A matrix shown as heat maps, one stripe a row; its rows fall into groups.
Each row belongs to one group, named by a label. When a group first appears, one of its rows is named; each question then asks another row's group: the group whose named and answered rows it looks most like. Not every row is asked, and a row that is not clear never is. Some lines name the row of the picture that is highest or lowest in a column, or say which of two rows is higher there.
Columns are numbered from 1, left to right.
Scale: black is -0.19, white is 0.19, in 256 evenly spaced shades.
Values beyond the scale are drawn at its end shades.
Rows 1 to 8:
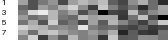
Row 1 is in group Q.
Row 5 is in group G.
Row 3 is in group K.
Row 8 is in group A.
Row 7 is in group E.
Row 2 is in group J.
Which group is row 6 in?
E
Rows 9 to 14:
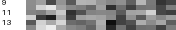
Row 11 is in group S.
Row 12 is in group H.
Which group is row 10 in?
K
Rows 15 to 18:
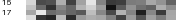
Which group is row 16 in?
H
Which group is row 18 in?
H
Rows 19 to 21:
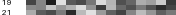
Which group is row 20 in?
J
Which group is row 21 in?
H
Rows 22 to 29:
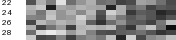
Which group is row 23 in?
A
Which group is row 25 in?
J
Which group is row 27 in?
Q
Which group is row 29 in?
H
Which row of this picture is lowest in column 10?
29
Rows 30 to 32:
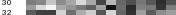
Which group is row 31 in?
K
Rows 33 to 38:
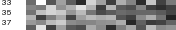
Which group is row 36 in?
Q
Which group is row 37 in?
E
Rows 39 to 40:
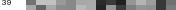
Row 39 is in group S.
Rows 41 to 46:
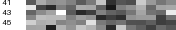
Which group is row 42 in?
H
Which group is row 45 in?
E
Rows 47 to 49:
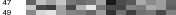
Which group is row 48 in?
H
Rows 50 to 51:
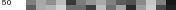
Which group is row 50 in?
Q
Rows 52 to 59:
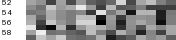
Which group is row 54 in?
K
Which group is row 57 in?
H
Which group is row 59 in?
K
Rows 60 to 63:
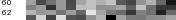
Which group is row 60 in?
Q
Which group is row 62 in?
E
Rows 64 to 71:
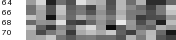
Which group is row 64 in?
A
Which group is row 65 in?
G
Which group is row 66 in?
G
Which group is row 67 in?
A
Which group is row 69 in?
H
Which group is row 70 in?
Q
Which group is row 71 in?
S
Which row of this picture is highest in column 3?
71
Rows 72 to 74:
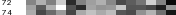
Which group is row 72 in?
Q
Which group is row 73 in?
E
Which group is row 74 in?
Q
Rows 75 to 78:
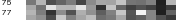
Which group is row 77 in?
A
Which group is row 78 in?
A
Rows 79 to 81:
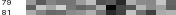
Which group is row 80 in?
K
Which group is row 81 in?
H
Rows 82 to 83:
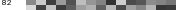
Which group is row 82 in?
A
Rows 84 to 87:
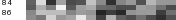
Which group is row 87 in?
J
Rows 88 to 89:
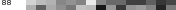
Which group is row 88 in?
E
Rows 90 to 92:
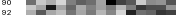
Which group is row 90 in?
K
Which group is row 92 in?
E
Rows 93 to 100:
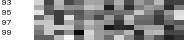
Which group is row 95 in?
H
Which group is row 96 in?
G
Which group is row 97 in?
A
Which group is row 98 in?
S
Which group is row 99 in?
A
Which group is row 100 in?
J
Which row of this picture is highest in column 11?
95
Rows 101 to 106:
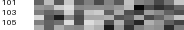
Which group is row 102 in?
E
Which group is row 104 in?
H
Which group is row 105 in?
Q
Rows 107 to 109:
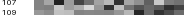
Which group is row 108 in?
J
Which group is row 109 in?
E
